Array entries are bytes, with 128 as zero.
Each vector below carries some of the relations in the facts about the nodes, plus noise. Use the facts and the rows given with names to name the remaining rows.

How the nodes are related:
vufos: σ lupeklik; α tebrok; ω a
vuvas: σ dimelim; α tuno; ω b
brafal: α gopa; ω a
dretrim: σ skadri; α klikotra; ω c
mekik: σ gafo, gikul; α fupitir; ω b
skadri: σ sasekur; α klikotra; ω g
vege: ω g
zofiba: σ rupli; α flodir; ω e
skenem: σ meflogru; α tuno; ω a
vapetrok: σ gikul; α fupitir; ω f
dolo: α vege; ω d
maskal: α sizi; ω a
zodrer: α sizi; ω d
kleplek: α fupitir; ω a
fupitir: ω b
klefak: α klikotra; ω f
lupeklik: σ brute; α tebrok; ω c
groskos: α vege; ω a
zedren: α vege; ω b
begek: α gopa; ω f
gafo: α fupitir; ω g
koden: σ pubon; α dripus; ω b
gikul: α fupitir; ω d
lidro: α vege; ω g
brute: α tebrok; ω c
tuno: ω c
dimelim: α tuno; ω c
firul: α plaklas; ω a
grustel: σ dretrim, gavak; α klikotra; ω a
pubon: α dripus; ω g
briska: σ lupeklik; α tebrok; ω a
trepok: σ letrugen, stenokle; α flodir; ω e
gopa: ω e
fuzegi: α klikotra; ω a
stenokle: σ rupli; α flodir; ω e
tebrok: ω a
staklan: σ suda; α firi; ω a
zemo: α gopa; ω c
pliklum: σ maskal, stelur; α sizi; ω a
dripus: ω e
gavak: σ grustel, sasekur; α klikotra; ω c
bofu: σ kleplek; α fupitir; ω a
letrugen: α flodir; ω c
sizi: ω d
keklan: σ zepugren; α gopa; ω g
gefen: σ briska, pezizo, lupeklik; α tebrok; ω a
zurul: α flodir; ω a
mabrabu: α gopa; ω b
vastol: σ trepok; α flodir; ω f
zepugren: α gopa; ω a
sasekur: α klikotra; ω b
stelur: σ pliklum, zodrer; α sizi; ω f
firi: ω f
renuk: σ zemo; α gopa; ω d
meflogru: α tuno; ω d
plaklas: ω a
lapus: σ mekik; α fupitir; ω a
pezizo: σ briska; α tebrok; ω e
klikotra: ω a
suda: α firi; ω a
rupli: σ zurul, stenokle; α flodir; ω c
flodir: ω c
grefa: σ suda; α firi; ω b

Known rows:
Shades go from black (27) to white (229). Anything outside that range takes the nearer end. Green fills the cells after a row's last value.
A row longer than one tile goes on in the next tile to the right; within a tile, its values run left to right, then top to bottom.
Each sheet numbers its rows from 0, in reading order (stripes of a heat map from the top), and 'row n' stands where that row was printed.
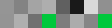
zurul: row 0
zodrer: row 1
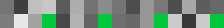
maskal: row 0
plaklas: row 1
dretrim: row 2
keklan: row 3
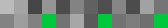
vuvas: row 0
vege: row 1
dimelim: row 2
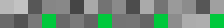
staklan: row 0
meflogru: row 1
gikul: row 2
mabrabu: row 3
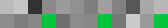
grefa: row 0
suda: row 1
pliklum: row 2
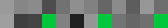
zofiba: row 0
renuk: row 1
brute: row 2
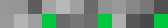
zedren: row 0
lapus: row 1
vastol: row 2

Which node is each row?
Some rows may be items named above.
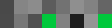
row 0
sizi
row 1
renuk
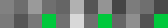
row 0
dolo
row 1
fupitir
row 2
firi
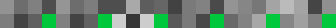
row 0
pezizo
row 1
pezizo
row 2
keklan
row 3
dripus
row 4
fuzegi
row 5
vuvas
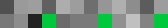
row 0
flodir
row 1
briska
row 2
mekik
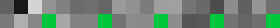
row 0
zodrer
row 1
lidro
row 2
suda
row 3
vapetrok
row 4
brute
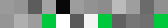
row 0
zedren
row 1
pubon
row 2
skenem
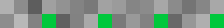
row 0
mekik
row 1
fuzegi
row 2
kleplek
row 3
grustel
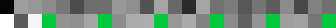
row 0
pubon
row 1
skadri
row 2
mabrabu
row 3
stelur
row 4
klefak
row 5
gafo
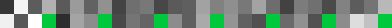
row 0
koden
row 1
klikotra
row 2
gopa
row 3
zemo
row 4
rupli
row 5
firi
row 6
sasekur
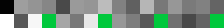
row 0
pubon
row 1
zepugren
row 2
letrugen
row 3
lupeklik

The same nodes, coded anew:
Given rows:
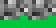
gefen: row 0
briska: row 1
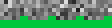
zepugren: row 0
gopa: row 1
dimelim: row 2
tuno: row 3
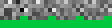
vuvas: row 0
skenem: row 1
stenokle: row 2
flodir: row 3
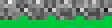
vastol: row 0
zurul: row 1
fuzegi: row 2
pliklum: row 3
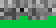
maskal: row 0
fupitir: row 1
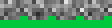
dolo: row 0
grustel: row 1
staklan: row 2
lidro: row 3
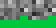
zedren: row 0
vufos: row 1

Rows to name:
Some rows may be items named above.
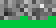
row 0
pezizo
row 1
skadri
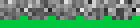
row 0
suda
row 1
zodrer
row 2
staklan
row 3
zepugren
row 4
vuvas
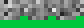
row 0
keklan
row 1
grefa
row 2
pezizo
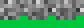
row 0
renuk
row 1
brafal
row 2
zedren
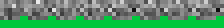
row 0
sasekur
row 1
skenem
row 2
dripus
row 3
vege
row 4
stelur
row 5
fuzegi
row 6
mekik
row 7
stelur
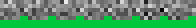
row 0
klefak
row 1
sizi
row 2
lapus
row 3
lidro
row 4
klikotra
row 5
pubon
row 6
zemo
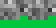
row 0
begek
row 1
zedren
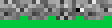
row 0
gafo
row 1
gikul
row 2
koden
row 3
vapetrok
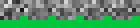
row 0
dimelim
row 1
mabrabu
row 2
firi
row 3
meflogru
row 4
zodrer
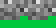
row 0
kleplek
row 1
bofu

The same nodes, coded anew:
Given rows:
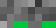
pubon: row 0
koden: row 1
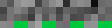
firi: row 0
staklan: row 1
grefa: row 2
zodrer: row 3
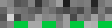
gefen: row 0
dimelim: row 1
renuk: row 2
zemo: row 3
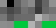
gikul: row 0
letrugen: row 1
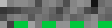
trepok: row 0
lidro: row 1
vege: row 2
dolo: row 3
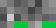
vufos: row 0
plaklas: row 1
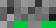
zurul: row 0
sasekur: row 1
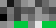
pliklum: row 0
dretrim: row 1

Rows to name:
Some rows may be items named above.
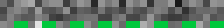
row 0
firi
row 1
grustel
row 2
vapetrok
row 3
mabrabu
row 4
mabrabu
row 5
fuzegi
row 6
mekik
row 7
begek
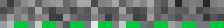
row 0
tuno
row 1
skadri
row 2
vastol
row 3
grustel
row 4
skadri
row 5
pezizo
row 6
kleplek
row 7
fupitir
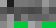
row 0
renuk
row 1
gopa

